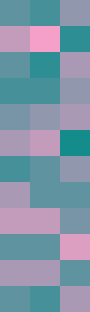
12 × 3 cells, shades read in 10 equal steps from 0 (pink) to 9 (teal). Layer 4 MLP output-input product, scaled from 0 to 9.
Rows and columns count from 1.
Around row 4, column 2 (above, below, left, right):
8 4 7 4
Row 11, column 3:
6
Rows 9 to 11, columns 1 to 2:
2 2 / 6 6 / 3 3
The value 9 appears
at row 6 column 3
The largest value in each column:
7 8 9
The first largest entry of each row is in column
2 3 2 1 1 3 1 2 3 1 3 2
